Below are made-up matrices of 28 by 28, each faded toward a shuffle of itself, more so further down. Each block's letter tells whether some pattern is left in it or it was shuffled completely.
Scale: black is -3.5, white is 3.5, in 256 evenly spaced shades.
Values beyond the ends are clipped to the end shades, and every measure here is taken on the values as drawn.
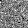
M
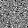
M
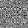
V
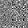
V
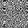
V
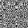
V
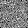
M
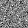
M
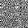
V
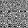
V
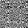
V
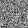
M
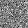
M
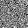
M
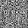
V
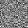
V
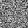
V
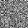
V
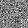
V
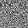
V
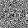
V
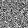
M
